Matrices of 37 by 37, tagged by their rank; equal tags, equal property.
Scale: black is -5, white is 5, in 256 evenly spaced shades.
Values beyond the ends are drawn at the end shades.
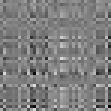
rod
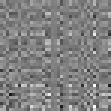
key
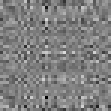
key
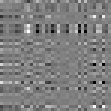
rod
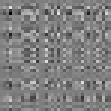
rod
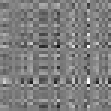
rod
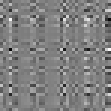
rod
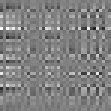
rod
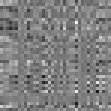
key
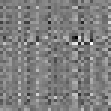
key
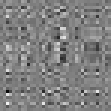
key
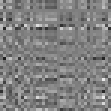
key
